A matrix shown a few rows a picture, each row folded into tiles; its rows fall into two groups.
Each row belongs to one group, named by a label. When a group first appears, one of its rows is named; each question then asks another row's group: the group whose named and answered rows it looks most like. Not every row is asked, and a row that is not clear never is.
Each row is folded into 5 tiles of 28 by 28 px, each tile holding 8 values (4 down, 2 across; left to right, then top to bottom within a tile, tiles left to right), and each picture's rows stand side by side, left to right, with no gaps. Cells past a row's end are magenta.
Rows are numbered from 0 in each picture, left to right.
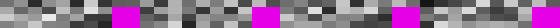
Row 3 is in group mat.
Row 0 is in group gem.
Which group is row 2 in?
gem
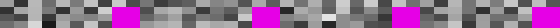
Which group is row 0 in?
mat
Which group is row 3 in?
mat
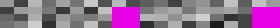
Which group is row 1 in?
gem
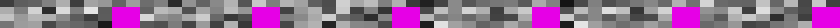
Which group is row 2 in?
gem
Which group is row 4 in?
mat
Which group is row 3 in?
mat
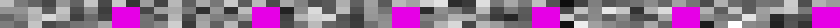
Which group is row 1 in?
mat
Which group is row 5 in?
gem
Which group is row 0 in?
gem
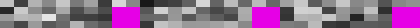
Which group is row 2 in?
gem
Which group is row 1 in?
mat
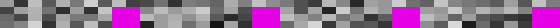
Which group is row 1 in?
gem
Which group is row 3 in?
gem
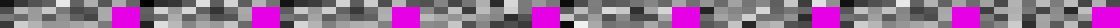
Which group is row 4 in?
mat
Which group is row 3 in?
gem
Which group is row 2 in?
mat
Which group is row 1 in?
mat
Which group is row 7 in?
mat
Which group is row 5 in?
gem
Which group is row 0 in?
mat
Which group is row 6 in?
mat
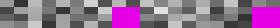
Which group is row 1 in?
gem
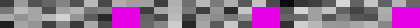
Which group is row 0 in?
gem
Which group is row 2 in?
mat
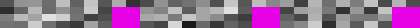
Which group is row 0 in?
gem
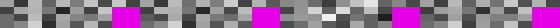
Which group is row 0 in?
mat
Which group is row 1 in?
mat
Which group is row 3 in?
mat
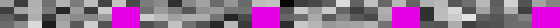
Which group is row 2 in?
mat
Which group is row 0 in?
mat
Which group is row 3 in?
gem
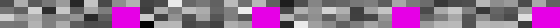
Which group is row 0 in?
gem
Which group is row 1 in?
mat
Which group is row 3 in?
mat
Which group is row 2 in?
mat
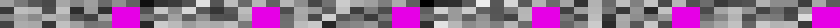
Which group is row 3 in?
mat
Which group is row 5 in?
mat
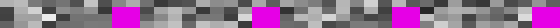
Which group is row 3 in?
mat
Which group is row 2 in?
gem
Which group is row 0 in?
gem
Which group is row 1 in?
mat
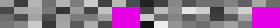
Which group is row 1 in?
mat
